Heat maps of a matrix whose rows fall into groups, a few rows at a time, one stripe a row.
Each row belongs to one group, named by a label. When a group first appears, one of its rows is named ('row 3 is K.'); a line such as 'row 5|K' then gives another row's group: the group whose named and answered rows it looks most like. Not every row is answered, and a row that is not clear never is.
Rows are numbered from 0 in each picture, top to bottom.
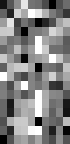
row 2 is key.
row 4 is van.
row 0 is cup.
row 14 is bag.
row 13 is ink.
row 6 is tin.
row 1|bag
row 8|tin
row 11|bag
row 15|cup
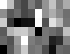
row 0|tin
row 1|van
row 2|van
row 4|cup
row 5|cup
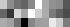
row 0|van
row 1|bag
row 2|tin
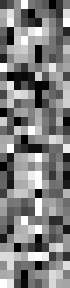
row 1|key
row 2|key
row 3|bag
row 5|ink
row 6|ink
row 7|tin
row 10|ink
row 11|key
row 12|cup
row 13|van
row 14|bag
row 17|bag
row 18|cup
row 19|bag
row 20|bag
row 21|ink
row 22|van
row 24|cup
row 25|bag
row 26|ink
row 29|key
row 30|tin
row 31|tin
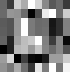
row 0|bag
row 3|cup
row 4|bag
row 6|key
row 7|van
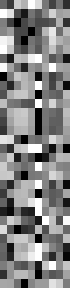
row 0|bag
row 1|tin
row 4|tin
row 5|tin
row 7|tin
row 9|bag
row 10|ink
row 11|van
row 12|ink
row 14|ink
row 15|tin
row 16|bag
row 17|key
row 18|van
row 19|tin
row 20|bag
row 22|bag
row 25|van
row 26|ink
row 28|bag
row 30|ink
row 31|tin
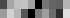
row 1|key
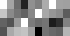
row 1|van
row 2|cup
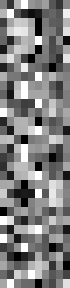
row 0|cup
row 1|key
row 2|ink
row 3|ink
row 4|bag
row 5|ink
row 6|key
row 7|cup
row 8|van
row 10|cup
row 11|van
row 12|tin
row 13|ink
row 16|cup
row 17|cup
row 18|ink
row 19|bag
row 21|van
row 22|tin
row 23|cup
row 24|tin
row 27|cup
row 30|bag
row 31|key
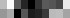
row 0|key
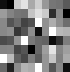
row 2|van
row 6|tin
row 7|bag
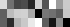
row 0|van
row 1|ink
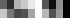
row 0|bag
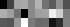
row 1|tin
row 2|cup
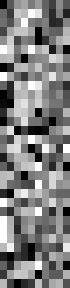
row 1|bag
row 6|tin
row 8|tin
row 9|bag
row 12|ink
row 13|cup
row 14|key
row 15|bag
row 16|key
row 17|ink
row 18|bag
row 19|tin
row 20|van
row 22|tin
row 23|bag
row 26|tin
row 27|key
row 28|van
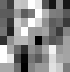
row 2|bag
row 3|cup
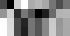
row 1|key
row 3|tin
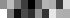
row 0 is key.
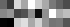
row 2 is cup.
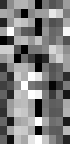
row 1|tin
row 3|key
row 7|ink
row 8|bag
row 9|cup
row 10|bag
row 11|ink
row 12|ink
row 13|bag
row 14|ink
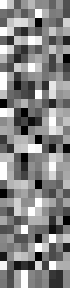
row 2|ink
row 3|tin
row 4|bag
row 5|tin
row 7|bag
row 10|van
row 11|cup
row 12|tin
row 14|tin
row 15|ink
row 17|tin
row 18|tin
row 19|tin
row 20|ink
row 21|cup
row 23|bag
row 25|cup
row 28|ink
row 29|van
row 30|cup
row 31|cup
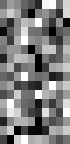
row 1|key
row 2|bag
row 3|cup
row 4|cup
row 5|key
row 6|ink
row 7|key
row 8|cup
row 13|ink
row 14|key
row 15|cup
